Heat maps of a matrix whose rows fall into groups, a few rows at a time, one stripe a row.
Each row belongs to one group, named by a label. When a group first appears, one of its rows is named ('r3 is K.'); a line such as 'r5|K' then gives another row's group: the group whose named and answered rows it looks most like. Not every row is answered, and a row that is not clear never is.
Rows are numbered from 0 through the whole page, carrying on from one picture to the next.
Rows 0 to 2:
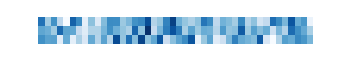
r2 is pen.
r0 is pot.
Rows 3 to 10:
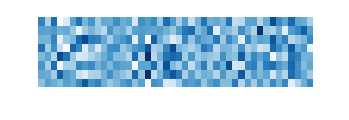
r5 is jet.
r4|pen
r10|jet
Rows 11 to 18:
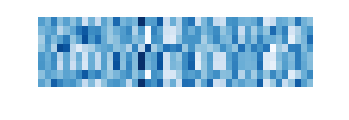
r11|pen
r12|jet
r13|jet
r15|pen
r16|pen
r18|pen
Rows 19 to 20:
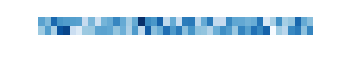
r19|pen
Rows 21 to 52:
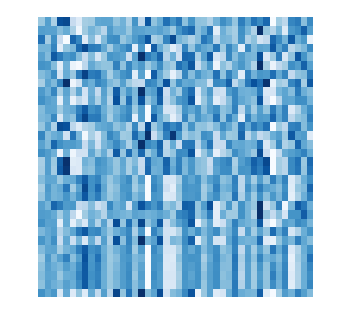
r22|pen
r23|pot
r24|jet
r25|pen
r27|jet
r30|pen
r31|jet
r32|jet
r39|jet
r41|jet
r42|pen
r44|pen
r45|jet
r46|pen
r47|jet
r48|jet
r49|jet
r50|jet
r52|pen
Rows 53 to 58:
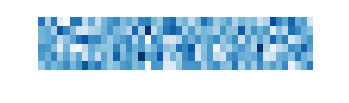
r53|pot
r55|jet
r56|pen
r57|pen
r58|jet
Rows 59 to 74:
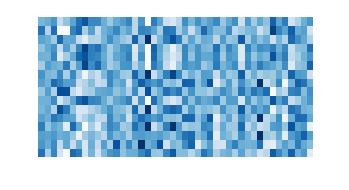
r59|jet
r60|pot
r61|pot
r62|jet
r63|jet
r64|jet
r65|pot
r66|pen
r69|pot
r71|pot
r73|pen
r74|pot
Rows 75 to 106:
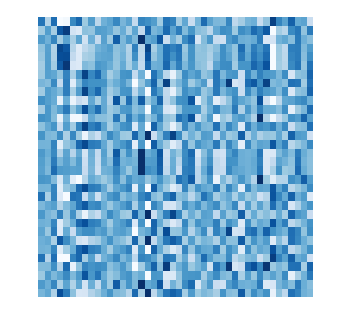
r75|pot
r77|pen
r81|jet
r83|jet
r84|pen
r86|pen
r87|jet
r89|jet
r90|pen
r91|pen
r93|pen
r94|jet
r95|pot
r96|jet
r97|pot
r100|pot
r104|jet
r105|pen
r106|pot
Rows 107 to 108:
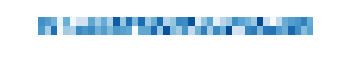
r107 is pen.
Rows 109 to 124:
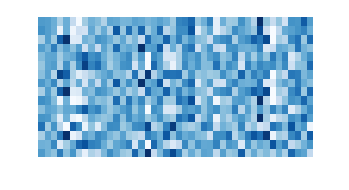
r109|pen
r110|pen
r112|pen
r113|jet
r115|pot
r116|pen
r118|pen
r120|pen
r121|pot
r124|pot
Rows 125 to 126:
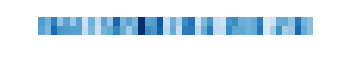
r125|pen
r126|pen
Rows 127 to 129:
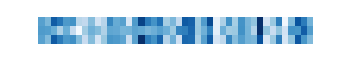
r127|pen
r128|pen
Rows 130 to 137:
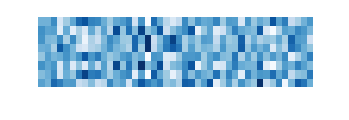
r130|jet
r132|pot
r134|jet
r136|jet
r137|pen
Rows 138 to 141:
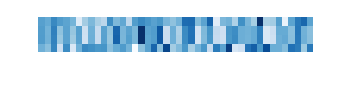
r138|pen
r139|pen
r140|pen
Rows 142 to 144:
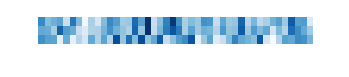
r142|pot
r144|pen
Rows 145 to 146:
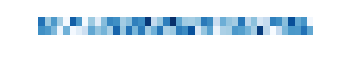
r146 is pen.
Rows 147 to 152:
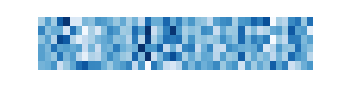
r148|pot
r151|pot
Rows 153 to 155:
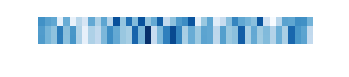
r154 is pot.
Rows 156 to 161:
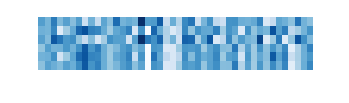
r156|pen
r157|jet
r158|pen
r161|jet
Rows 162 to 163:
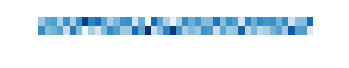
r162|jet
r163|pot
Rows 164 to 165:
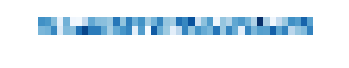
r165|jet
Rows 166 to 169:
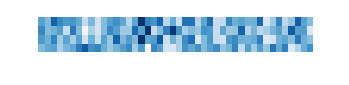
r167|pot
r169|jet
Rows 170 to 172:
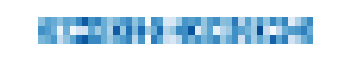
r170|jet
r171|pen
